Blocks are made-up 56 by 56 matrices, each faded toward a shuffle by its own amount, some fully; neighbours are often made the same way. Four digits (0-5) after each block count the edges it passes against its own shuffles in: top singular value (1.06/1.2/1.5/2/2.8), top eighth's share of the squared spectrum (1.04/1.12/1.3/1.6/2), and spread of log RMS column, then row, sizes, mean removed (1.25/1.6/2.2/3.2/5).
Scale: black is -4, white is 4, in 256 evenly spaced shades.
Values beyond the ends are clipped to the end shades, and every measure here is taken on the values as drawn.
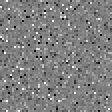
0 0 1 0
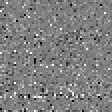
1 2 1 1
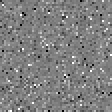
0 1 0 0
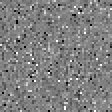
0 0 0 0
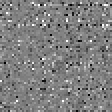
2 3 2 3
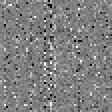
2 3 2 0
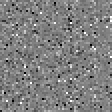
1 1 1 0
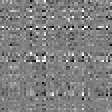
4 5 3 3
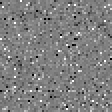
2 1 0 0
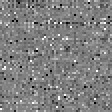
3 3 0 1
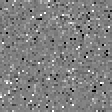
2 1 0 0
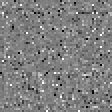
2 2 0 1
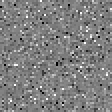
1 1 0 0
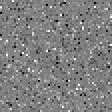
0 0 0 0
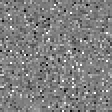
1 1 0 0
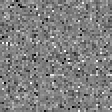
1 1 1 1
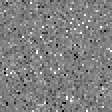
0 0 0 0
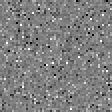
0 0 0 0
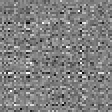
4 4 3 3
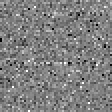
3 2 0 1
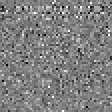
4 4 1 2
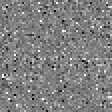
1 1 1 0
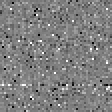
2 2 0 1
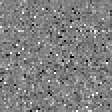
1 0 0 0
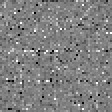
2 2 0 1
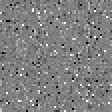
2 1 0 0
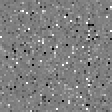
2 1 0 0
